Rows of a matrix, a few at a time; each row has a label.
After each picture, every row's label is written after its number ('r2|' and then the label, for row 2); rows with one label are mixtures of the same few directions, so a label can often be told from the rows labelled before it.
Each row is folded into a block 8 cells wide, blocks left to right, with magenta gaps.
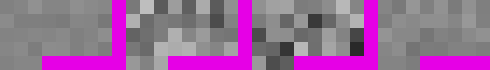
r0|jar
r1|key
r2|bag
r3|key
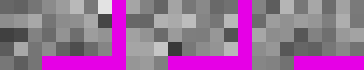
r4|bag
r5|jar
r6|key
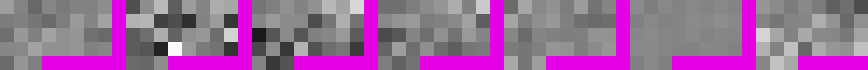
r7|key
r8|jar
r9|bag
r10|bag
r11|key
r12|key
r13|bag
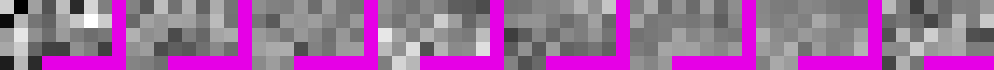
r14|key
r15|key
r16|jar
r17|bag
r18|bag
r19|key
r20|bag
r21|key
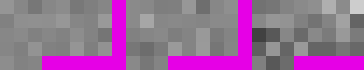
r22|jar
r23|jar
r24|bag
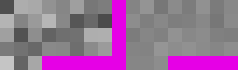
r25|key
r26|key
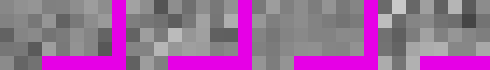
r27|bag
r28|key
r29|key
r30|key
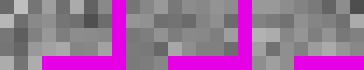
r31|key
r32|jar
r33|bag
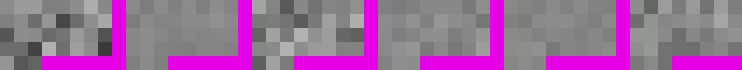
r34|bag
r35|key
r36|key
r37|bag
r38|jar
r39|key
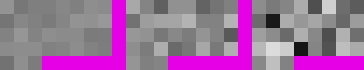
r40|key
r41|jar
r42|jar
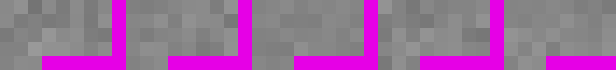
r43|key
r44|bag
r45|jar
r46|key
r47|bag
